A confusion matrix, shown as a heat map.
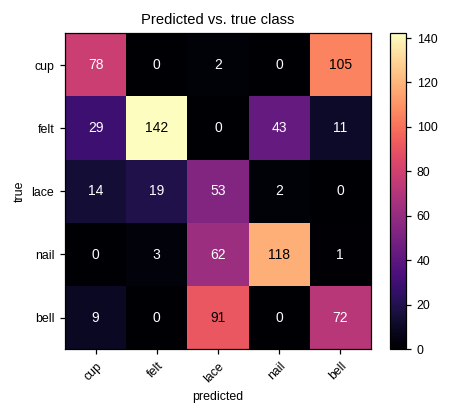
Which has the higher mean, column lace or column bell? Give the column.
lace
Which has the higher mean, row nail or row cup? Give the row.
cup
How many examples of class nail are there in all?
184
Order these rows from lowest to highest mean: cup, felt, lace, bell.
lace, bell, cup, felt
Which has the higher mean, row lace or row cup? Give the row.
cup
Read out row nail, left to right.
0 3 62 118 1
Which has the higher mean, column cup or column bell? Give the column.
bell
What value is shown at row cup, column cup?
78
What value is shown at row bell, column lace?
91
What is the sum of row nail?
184
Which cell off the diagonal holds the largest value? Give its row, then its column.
cup, bell
